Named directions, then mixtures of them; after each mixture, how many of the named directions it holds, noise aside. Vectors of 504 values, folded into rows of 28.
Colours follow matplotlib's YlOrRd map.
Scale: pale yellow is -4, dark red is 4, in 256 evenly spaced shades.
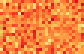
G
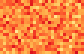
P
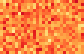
one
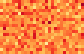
two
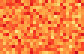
one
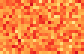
one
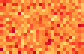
two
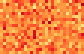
two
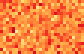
two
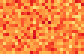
two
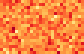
two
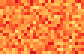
one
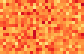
two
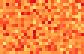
two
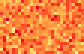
two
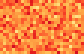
one
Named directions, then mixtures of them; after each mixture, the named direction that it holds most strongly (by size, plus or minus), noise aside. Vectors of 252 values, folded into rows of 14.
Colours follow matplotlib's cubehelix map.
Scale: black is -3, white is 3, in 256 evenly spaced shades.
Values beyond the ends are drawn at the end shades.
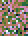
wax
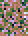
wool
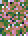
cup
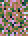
wool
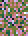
wool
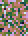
wool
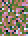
wax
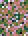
cup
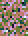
wool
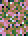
cup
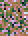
wool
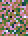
wax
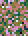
cup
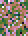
cup
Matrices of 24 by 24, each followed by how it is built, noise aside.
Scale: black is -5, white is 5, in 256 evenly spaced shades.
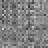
low rank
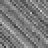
Toeplitz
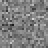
low rank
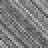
Toeplitz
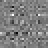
low rank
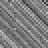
Toeplitz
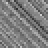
Toeplitz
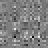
low rank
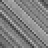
Toeplitz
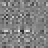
low rank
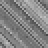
Toeplitz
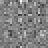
low rank
